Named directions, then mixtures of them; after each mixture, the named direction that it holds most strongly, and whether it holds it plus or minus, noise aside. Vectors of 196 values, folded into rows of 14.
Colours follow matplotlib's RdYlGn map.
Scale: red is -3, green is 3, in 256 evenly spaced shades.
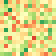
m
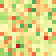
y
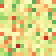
y, plus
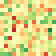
m, plus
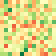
m, plus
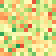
y, minus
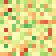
m, minus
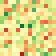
m, minus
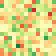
y, minus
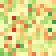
y, plus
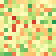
m, plus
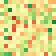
m, plus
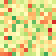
m, minus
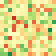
m, plus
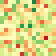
y, plus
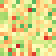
y, plus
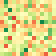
m, plus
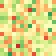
y, plus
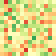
m, minus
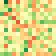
m, plus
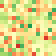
y, plus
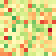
m, minus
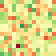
y, plus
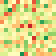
m, plus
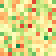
y, minus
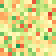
y, minus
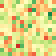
y, plus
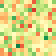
y, minus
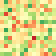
m, plus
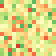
y, plus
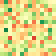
m, plus
